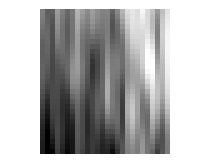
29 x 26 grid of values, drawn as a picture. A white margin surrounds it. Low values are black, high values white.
The field climbs toward the top right. The grain runs up and down. The bottom left is the ninth with the lowest average.
